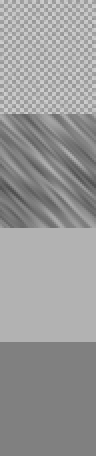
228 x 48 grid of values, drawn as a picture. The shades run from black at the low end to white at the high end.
The table splits into 4 rows of 1 panel. Panel 1,1: high, checkered. Panel 2,1: middling, slanting down to the right. Panel 3,1: high, flat. Panel 4,1: middling, flat.
